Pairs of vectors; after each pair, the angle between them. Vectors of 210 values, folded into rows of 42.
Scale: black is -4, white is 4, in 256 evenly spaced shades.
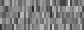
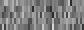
partly aligned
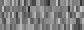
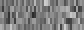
partly opposed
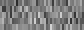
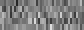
nearly parallel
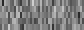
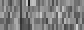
partly aligned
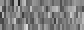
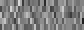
partly opposed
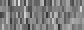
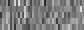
nearly parallel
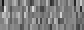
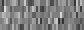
nearly parallel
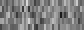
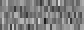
orthogonal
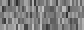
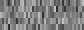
orthogonal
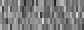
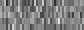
partly aligned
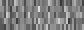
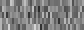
partly opposed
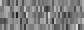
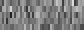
orthogonal
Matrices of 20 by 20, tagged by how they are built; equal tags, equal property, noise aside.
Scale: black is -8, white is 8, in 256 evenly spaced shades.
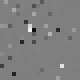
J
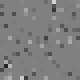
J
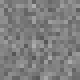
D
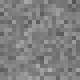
D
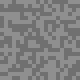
D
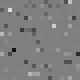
J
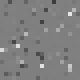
J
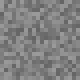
D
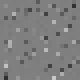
J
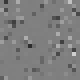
J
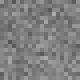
D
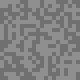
D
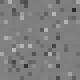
J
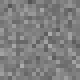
D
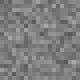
D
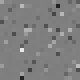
J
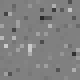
J
